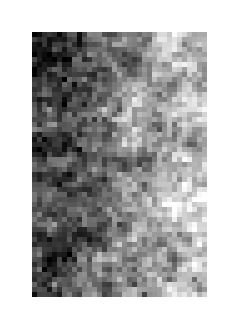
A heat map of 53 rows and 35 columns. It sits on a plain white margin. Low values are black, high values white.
Ninth with the lowest average: top left. Stripes: none. Grain: blotchy. Slope: up to the right.
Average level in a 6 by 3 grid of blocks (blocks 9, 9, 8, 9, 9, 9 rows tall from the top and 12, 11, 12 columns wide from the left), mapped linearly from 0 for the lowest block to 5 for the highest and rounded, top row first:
0 2 5 | 1 3 4 | 1 3 4 | 1 3 5 | 1 3 5 | 1 3 4
